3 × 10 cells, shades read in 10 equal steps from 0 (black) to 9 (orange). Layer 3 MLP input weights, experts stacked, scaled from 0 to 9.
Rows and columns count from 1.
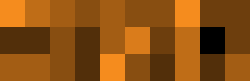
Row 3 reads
6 6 5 3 9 5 3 7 3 6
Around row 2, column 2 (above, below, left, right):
7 6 3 5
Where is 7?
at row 1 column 2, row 2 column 8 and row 3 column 8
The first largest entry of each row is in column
1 6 5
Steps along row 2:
same up down up up down up down up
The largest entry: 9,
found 3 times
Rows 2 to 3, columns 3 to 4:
5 3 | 5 3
